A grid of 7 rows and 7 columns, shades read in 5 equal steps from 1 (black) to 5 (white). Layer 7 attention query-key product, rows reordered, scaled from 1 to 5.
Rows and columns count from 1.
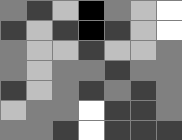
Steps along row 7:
same down up down same same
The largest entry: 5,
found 4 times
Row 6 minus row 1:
1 1 -1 4 -1 -2 -2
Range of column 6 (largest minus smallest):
2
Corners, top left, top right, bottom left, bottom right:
3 5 3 2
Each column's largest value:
4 4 4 5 4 4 5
